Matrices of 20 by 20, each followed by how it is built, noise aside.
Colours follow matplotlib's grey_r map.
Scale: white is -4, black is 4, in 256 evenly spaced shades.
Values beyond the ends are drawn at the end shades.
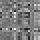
low rank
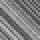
Toeplitz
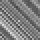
Toeplitz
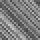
Toeplitz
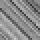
Toeplitz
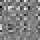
low rank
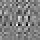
low rank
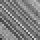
Toeplitz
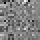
low rank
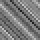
Toeplitz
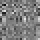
low rank
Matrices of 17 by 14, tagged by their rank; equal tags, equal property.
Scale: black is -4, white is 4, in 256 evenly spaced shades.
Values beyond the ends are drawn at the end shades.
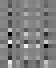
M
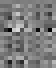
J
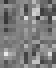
J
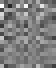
J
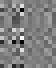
J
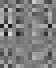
J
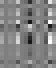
M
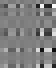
M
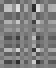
M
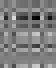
M
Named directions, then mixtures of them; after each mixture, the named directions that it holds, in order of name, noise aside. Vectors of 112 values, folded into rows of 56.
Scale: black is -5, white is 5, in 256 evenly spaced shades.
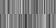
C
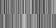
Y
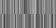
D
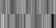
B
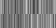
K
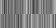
K, Y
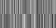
D, Y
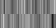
B, Y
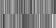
B, Y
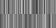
C, Y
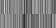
K, Y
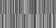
D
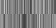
Y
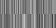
D, Y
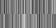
Y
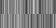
K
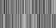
Y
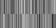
B, Y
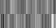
B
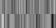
B, D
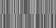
D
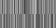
D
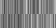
K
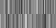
C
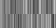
B, K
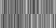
K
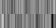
B, D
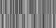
C, D
